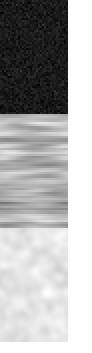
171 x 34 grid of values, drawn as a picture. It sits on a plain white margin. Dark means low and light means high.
The table splits into 3 rows of 1 panel. Panel 1,1: very low, fine-grained, faint in contrast. Panel 2,1: high, streaked across. Panel 3,1: very high, blotchy, faint in contrast.
